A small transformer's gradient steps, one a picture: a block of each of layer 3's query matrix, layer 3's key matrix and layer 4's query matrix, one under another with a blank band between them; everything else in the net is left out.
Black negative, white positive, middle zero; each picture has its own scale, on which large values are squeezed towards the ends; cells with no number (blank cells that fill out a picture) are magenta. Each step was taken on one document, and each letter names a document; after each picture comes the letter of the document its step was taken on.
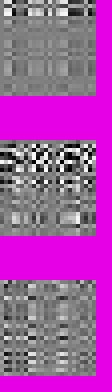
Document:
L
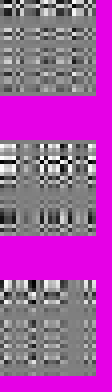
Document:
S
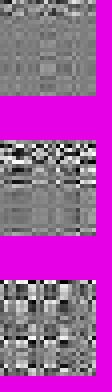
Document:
L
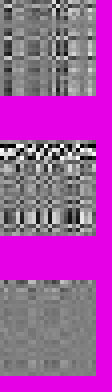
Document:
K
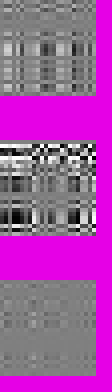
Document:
S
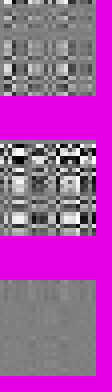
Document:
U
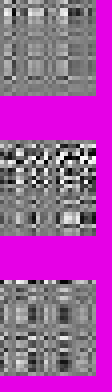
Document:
L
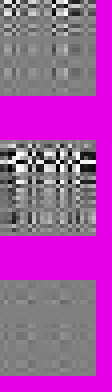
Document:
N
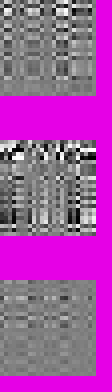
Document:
K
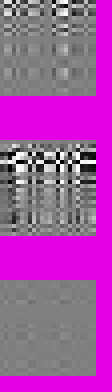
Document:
N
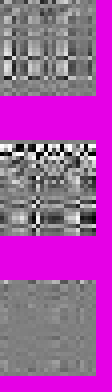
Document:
U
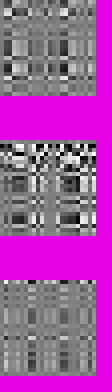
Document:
U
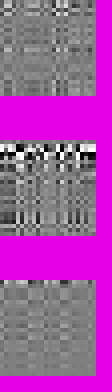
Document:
K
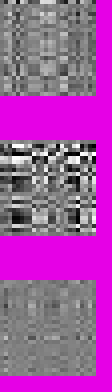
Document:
L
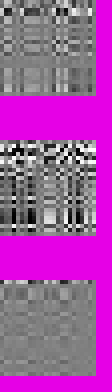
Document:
K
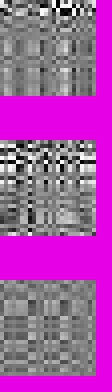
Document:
K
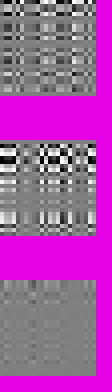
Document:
S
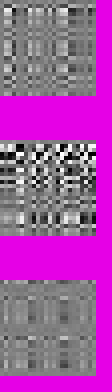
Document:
U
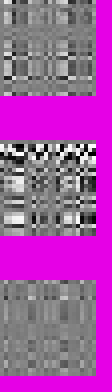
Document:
U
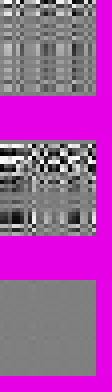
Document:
S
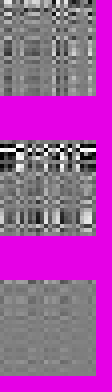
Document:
K
